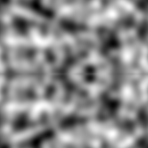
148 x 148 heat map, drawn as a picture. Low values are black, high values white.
No seam splits the table. The field is smooth, with broad soft blobs. No row or column stands out. There is no overall slope. The top and bottom halves mirror each other.
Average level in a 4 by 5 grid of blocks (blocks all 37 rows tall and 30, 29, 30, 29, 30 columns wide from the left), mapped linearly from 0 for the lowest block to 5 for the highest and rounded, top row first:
10251
44105
44105
10251
